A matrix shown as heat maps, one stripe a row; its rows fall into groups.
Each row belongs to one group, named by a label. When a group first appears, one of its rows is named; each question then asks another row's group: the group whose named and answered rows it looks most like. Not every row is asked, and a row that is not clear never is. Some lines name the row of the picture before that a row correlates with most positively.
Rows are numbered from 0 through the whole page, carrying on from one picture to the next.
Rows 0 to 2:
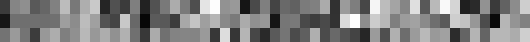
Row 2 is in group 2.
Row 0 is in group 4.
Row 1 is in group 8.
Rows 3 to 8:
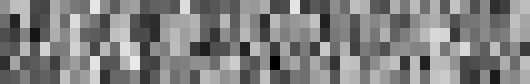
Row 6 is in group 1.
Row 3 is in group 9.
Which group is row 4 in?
2
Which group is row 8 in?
4
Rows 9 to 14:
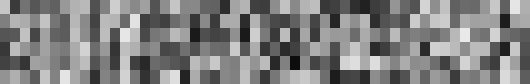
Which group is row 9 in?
2
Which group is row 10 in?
1
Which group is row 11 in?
1
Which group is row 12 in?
1
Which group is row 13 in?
8
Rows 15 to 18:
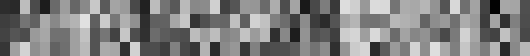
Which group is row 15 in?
8
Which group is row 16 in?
1
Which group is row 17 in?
8
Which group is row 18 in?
1
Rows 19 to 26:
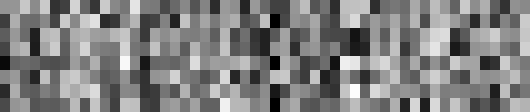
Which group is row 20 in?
4
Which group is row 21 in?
2
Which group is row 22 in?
2
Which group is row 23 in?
8
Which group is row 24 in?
2
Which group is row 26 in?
9
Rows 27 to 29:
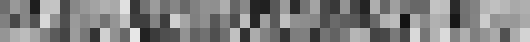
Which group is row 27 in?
2
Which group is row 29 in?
1
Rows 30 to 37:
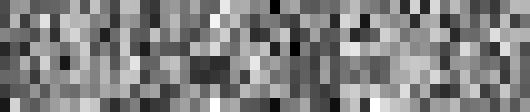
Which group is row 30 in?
9
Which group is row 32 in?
2
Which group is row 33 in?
8
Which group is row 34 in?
1
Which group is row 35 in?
1
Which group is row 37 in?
4
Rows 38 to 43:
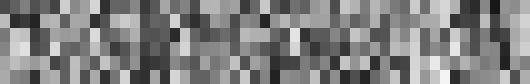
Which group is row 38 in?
4
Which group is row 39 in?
2
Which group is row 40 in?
9
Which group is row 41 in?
9
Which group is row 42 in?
1
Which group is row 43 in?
2
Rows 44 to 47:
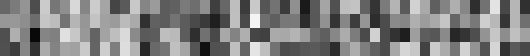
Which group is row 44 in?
1
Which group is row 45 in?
1
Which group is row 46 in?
2
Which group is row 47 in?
1
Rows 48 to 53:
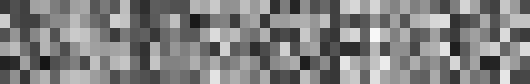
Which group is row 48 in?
8
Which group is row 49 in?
2
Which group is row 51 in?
2
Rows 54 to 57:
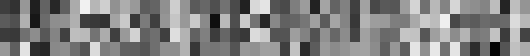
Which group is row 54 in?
1
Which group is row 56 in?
1
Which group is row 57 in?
9
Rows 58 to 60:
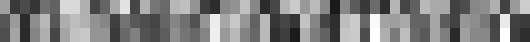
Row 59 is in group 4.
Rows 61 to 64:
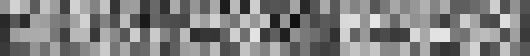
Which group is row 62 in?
8
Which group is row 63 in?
1
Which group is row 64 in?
8
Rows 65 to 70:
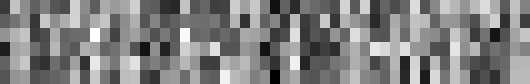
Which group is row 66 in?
1
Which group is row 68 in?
8
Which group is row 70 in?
9
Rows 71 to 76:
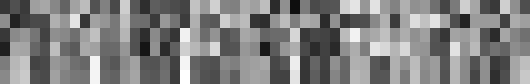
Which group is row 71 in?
8
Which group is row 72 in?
2
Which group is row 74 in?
8
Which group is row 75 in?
9
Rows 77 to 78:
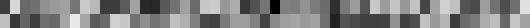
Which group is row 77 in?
4
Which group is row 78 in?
2
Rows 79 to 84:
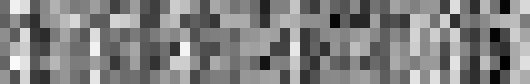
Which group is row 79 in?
9
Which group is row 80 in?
2
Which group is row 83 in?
9
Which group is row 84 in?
9
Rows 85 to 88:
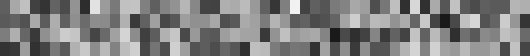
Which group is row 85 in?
9
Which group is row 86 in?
8
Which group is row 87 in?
2
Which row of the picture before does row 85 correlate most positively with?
82
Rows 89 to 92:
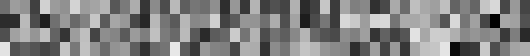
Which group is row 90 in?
8
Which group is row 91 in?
1
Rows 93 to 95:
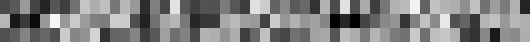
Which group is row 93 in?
1
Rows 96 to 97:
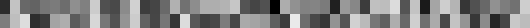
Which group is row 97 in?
9
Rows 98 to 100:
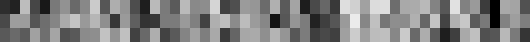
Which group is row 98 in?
8
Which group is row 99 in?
9
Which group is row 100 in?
8
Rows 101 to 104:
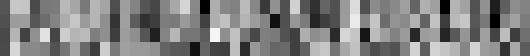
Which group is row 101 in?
9
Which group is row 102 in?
9
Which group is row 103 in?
4
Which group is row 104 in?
1
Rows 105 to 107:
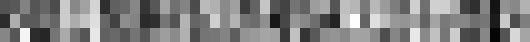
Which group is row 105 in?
4
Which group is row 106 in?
4
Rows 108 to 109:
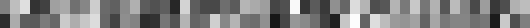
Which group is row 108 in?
9
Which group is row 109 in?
4
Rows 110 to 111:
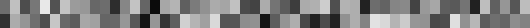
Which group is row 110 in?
4
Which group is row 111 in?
8
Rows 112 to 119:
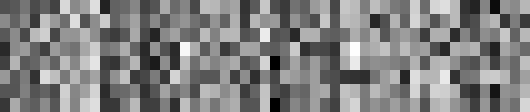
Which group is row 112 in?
4
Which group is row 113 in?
1
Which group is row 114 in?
4
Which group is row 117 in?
2
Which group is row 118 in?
4
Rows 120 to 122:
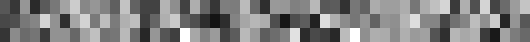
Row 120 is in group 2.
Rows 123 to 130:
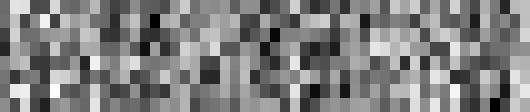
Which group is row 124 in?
4
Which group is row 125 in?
4
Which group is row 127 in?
9
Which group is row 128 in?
2
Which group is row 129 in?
9
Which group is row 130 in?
9
